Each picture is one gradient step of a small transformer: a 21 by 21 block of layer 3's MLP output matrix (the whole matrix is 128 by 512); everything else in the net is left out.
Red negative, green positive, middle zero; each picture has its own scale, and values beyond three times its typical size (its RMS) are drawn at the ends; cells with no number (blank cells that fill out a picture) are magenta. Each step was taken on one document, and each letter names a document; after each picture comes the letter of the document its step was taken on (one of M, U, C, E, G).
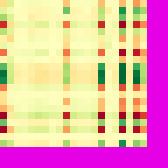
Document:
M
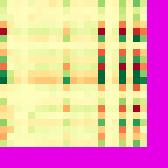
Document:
M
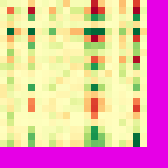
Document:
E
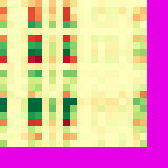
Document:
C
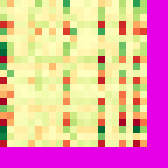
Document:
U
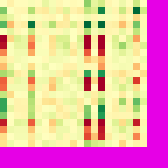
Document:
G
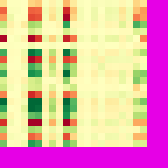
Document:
C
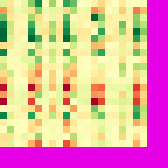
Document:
G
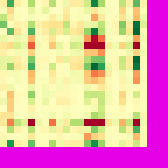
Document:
E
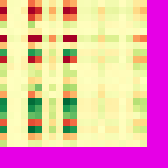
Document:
C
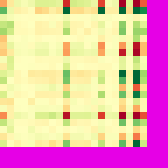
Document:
M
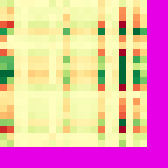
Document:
M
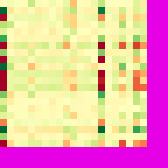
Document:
U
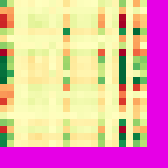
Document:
M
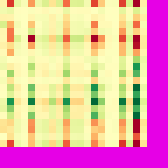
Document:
E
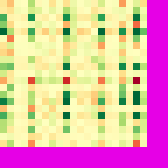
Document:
G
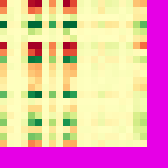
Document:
C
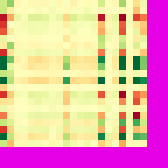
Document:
M
